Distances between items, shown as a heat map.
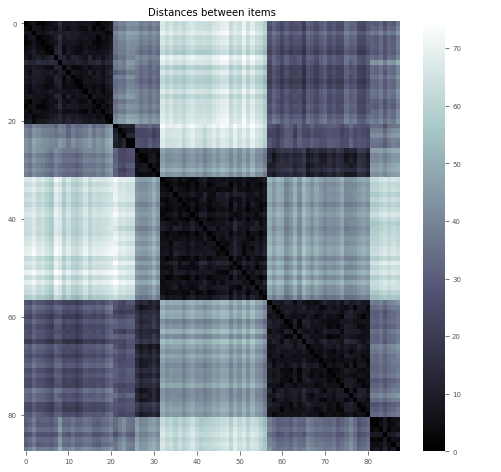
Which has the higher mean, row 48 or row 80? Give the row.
48
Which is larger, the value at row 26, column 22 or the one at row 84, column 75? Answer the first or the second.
the second
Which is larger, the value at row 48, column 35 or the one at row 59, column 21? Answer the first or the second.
the second
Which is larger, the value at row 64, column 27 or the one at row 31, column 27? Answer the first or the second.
the first
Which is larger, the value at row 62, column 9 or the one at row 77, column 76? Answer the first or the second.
the first
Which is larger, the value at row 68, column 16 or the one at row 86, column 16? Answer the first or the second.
the second
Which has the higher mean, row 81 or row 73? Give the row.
81
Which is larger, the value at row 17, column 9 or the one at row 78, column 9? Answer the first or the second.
the second
